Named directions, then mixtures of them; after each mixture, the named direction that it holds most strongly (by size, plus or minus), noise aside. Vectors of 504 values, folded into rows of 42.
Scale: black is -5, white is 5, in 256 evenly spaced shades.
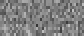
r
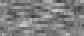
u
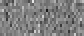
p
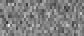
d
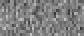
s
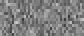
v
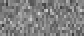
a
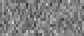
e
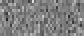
p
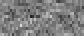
u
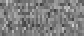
d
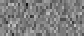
d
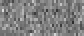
p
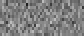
e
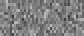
v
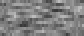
u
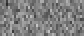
v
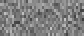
v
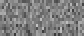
r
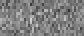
s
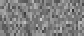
r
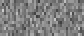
s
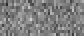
a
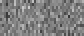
p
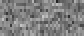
u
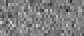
a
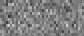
d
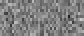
v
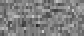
u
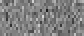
p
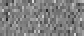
p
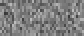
v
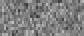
e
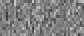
s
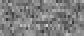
u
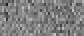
p
